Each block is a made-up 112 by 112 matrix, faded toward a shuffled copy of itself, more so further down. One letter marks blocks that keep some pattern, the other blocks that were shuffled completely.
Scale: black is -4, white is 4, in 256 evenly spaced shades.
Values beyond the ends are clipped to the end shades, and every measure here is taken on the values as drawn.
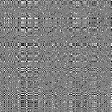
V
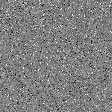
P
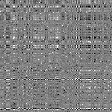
V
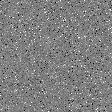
P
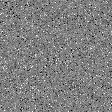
P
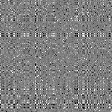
V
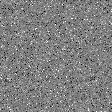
P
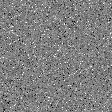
P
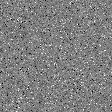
P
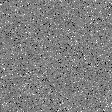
P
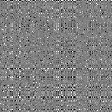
V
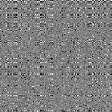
V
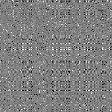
V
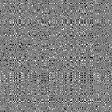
V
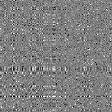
V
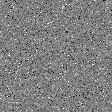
P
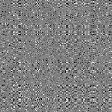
V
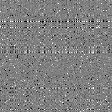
V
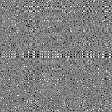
V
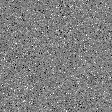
P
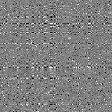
V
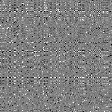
V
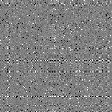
V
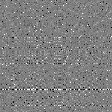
V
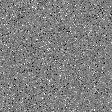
P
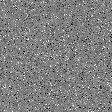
P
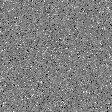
P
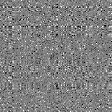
V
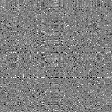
V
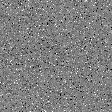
P
